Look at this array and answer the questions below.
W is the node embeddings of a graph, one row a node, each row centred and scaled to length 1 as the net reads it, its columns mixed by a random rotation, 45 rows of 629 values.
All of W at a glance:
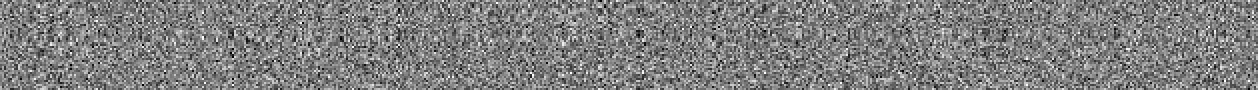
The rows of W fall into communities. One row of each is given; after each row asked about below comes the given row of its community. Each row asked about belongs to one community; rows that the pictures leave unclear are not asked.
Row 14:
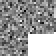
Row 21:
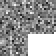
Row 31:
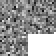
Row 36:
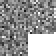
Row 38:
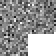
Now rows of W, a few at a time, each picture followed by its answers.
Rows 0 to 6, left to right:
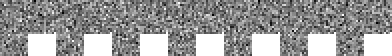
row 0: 14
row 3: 38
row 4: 31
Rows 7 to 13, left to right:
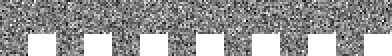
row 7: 38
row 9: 36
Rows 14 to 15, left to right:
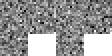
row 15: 31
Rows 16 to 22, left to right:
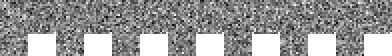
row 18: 14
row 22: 21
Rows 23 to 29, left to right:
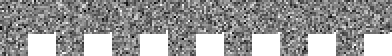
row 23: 21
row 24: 31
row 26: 14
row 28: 14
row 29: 21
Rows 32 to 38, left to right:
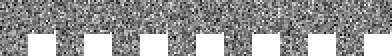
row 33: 21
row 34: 36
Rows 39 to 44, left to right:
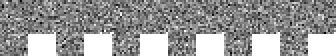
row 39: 14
